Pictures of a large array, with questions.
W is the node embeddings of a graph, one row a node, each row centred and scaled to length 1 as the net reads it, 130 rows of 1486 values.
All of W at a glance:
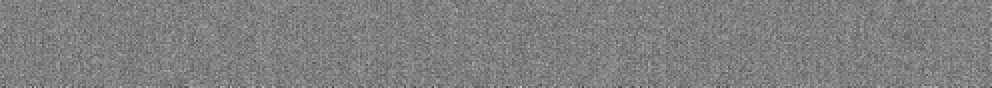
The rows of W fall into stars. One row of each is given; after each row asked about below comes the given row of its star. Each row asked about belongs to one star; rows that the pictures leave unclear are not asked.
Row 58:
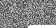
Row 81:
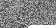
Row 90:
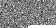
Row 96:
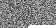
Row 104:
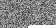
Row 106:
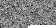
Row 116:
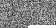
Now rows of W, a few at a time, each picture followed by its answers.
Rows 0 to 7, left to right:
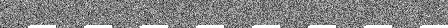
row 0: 81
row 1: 106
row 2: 116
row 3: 58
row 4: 81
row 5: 96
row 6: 116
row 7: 90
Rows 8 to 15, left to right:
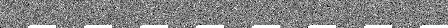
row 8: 106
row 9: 96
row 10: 96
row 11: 58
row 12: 58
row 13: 104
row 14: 96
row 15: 58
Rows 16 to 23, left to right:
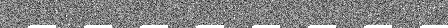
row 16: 116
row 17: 96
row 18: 81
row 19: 116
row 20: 96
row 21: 106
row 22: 90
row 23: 58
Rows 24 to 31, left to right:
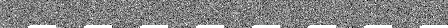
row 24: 104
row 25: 96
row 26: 81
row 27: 58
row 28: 81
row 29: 96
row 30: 104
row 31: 116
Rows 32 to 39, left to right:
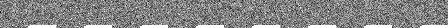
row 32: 58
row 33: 90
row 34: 81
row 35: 106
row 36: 116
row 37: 90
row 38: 58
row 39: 58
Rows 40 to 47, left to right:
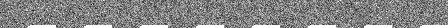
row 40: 58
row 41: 90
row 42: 116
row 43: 81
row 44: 104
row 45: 81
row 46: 104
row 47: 90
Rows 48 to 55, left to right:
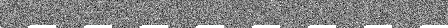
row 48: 104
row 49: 81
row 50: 116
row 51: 96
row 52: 104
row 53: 106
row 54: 58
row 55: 58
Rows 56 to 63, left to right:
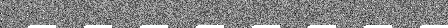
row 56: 116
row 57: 96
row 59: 116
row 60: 81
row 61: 116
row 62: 116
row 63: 96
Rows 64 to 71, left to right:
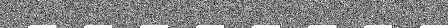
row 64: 90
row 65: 104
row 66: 81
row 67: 106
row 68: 116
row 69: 116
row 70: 90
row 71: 96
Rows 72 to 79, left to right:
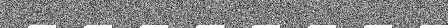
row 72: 104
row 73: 81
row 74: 106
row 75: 96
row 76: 90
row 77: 106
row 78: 58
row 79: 96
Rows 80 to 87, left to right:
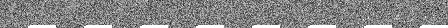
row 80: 58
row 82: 81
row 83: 90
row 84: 104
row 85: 90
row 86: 81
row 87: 116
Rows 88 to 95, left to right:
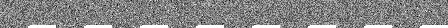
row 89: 106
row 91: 96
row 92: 116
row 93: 90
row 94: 96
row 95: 106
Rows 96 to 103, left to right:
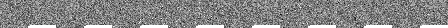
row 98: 58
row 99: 58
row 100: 106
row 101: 90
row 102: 106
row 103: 96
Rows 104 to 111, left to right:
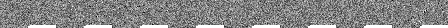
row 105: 116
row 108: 81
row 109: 81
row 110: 106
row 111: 106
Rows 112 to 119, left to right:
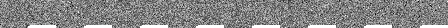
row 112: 96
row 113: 90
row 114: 104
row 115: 90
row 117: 96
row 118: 81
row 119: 116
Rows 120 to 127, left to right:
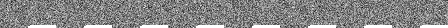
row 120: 81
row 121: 96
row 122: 81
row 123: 81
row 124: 96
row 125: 81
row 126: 90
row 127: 104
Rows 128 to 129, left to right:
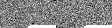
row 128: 104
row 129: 81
